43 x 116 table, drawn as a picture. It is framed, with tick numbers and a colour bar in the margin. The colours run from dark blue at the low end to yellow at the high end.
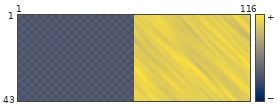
It is made of 1 by 2 panels. Panel 1,1: low, checkered, faint in contrast. Panel 1,2: very high, slanting down to the right, faint in contrast.
